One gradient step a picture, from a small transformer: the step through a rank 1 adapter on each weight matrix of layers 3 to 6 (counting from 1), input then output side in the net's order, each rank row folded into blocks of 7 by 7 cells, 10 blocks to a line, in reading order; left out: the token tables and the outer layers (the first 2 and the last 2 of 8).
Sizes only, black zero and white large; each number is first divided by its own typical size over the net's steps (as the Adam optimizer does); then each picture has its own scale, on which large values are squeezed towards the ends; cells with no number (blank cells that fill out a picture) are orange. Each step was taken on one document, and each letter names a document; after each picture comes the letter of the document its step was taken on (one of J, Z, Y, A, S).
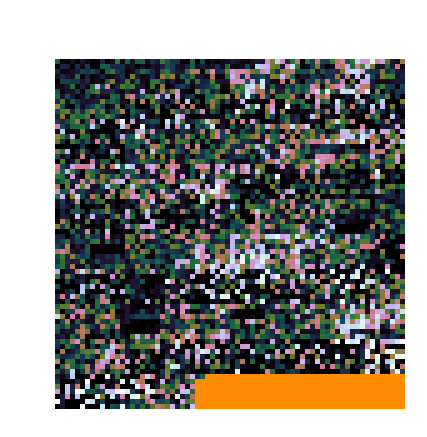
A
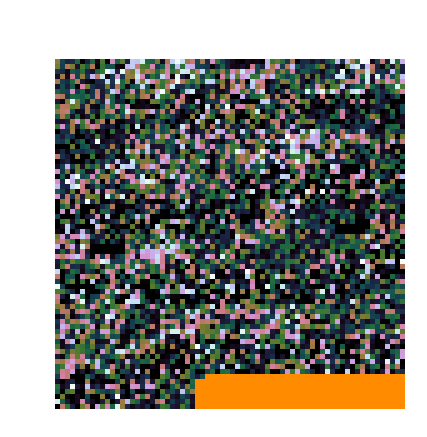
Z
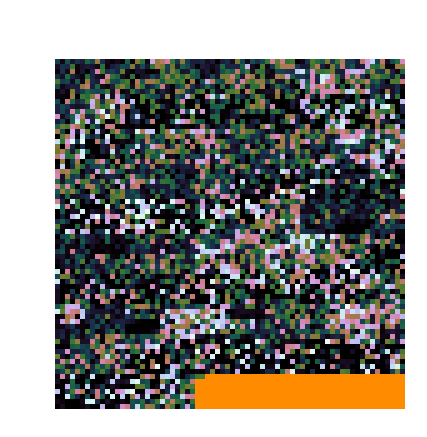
A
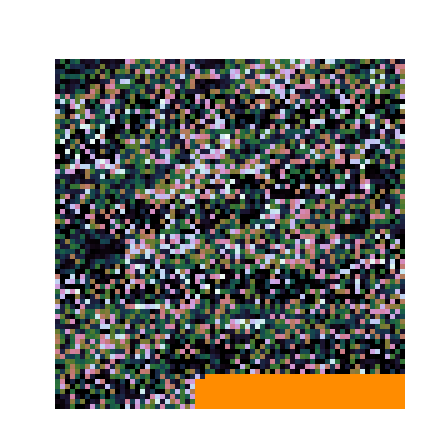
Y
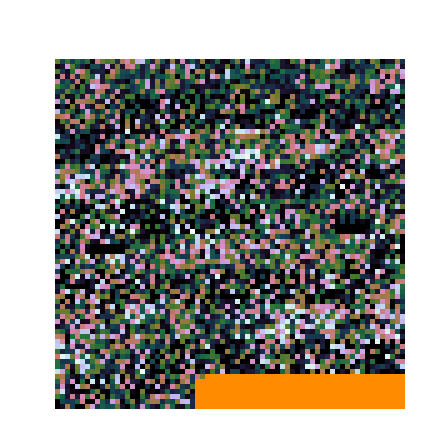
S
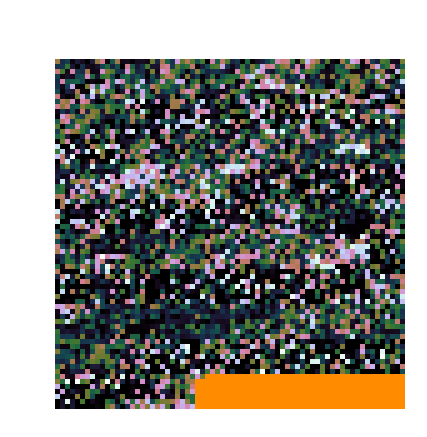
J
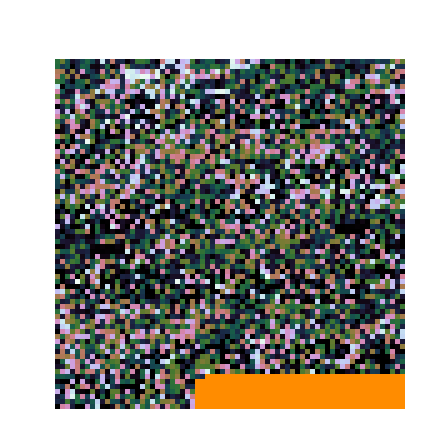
Y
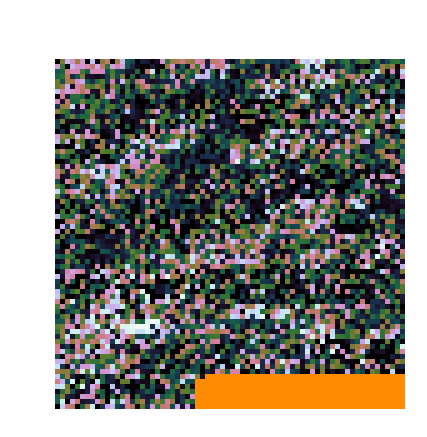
S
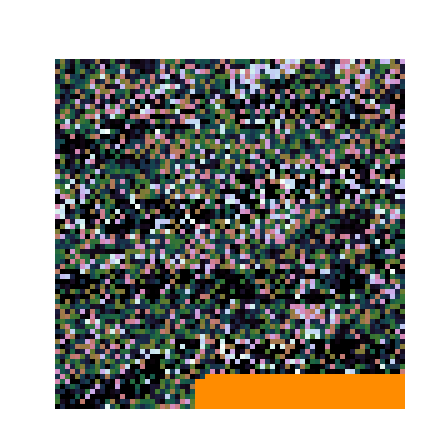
J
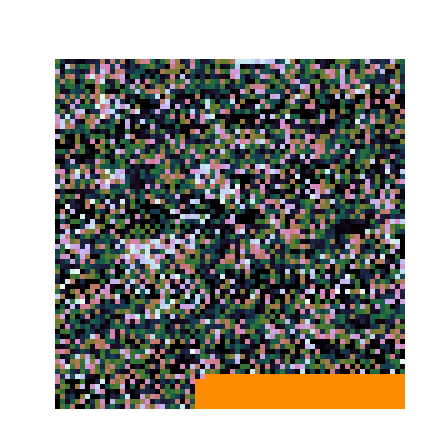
S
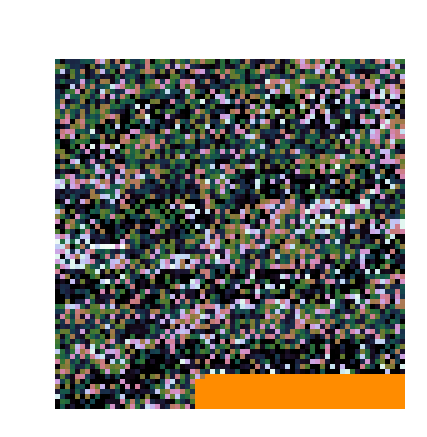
J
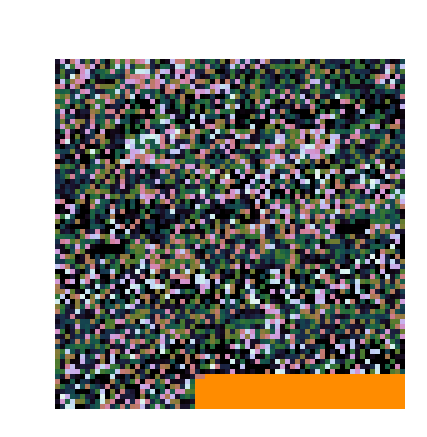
Y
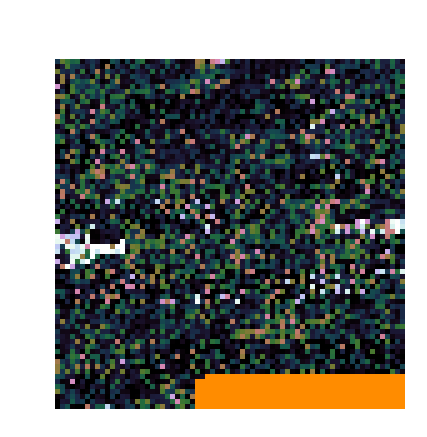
S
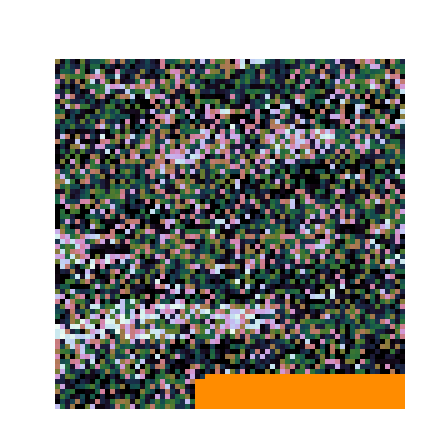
Y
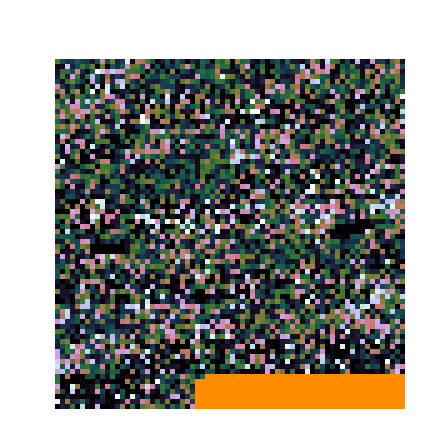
Z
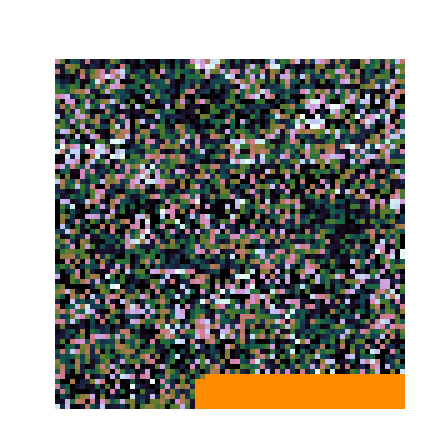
Y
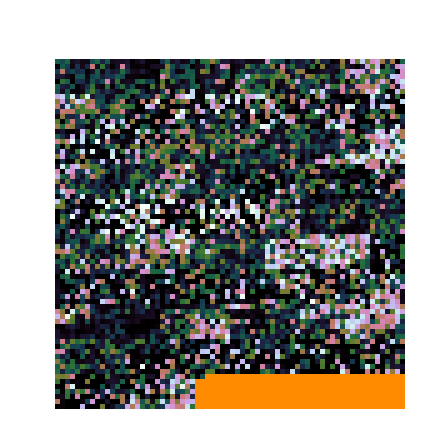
A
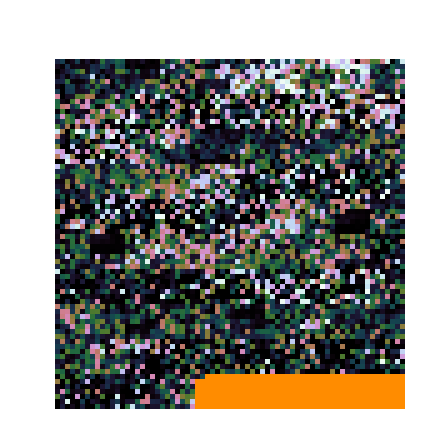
J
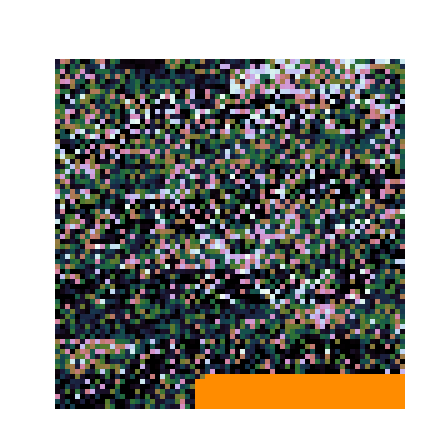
J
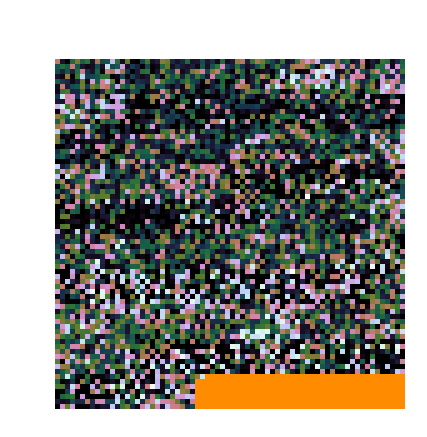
Y
